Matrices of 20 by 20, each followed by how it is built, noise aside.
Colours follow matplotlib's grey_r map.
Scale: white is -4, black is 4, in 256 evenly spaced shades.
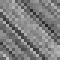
Toeplitz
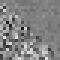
lower triangular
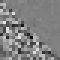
lower triangular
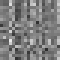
low rank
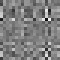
low rank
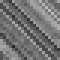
Toeplitz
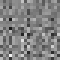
low rank
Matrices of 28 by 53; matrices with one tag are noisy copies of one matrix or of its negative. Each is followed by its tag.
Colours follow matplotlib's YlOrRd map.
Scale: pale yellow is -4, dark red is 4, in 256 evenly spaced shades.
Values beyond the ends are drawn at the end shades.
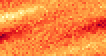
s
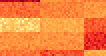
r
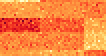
r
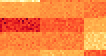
r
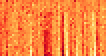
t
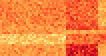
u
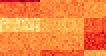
r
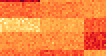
r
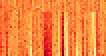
t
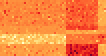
u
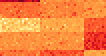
r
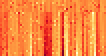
t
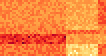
u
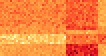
u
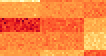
r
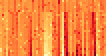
t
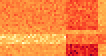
u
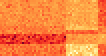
u
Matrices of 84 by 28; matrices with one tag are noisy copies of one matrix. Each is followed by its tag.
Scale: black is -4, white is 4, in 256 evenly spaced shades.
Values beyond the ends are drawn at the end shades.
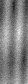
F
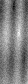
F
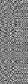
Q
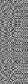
Q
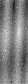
F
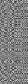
Q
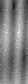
F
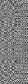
Q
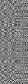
Q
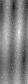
F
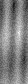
F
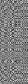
Q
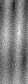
F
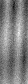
F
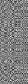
Q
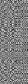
Q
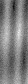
F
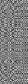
Q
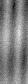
F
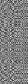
Q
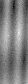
F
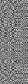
Q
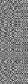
Q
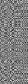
Q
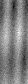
F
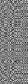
Q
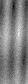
F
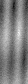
F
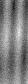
F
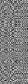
Q
